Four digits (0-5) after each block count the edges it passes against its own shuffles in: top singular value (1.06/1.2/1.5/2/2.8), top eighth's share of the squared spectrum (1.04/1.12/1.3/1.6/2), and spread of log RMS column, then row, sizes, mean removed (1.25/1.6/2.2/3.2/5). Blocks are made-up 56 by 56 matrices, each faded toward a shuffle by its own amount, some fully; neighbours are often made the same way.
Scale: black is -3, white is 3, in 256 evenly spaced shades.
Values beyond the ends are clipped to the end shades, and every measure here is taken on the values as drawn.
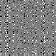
4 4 3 2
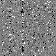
3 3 2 1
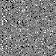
3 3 2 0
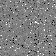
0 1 0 0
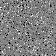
1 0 0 0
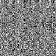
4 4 2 1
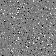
1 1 0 0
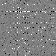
4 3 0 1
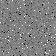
0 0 0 0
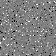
2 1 0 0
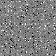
3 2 1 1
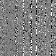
2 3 3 0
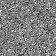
1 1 0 0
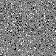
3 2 1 1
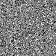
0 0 1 0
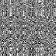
4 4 3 2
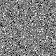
0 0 0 0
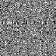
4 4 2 2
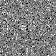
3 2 0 1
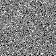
0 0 0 1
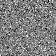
0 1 0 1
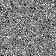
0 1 0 1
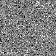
0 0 0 1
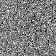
0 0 0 0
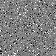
2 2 0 0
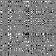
4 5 3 3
